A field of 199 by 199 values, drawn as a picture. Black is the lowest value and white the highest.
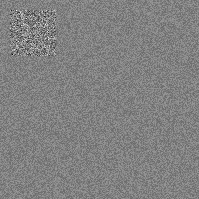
Overall the values sit about 50% of the way up the scale. There is no overall slope. An odd patch, rougher than its surroundings, sits in the top left. Values change most from cell to cell in the top left. Neither half mirrors the other. The distribution is heavy-tailed on both sides. The grain is fine, like static.
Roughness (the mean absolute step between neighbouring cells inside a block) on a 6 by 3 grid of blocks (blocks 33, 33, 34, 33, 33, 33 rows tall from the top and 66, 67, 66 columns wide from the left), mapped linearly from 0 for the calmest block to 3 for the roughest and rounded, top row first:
3 0 0 | 3 0 0 | 0 0 0 | 0 0 0 | 0 0 0 | 0 0 0
